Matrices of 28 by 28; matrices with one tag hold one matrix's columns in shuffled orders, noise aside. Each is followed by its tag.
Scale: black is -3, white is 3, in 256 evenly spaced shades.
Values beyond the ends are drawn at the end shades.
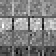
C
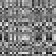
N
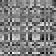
N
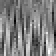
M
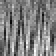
M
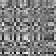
N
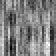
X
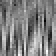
M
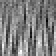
M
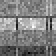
C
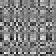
N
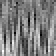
M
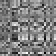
N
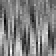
M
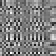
N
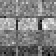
C
